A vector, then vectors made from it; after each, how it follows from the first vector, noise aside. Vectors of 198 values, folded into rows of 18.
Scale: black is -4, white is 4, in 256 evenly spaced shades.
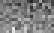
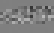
partly zeroed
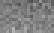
shrunk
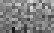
negated
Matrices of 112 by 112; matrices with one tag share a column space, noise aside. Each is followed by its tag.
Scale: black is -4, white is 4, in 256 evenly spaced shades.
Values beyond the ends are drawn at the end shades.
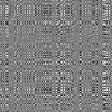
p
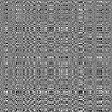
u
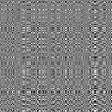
u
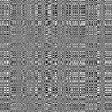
p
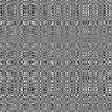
p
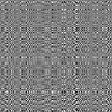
u
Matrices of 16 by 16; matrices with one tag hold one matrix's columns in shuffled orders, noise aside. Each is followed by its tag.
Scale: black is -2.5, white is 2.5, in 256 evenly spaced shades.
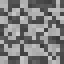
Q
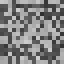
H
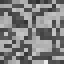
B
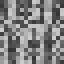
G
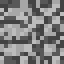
Q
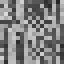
G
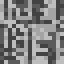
G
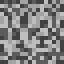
B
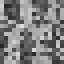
G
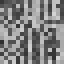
G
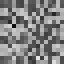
Q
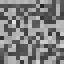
H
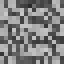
Q
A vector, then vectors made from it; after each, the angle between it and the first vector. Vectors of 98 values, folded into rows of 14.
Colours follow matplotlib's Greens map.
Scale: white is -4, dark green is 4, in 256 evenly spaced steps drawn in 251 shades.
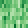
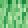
partly aligned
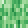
nearly opposite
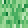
partly opposed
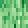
nearly parallel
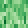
partly aligned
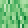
partly opposed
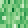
partly opposed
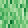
orthogonal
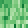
nearly parallel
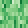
partly aligned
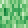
partly opposed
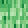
nearly parallel
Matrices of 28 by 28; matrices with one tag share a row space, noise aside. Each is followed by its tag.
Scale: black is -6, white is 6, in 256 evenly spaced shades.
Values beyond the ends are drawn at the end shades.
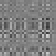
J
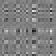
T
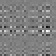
J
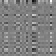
T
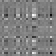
T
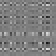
J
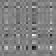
T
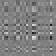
T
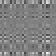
J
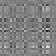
J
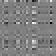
T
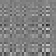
J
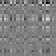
J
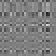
J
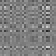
J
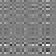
J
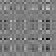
J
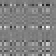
J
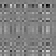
J
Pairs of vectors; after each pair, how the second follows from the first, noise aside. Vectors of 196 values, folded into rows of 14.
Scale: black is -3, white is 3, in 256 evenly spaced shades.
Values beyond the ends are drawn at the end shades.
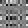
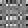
negated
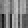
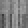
shrunk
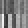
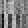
negated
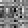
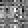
negated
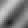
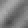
shrunk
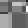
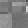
shrunk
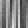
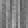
shrunk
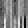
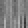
shrunk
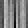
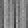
shrunk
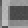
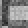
negated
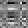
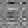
shrunk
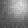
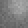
shrunk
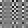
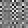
negated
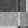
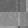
shrunk
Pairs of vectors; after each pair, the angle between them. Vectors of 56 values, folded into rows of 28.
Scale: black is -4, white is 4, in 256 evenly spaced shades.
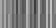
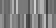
partly opposed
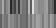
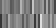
partly aligned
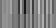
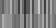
nearly parallel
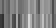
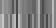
nearly opposite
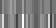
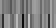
nearly opposite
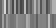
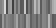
nearly parallel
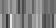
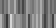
nearly parallel
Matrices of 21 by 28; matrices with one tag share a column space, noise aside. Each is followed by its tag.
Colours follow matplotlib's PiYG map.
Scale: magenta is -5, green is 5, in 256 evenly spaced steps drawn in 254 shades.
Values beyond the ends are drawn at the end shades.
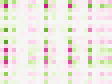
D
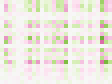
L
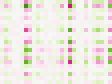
D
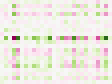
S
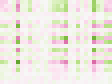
L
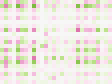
D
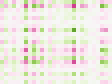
D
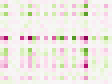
S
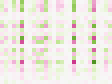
L
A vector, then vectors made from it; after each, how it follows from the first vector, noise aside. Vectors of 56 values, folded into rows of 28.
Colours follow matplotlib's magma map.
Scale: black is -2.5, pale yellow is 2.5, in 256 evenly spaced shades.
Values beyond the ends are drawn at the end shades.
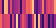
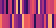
reversed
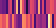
reversed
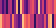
reversed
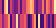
copied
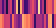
reversed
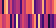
copied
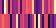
copied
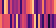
copied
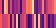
copied
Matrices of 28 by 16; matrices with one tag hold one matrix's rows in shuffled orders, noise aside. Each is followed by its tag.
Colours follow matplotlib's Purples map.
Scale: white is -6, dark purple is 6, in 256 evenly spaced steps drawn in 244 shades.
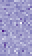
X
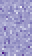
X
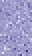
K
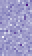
K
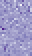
X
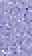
K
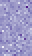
K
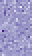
X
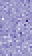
K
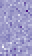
K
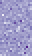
K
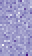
K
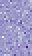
K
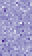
X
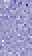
K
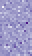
K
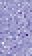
K
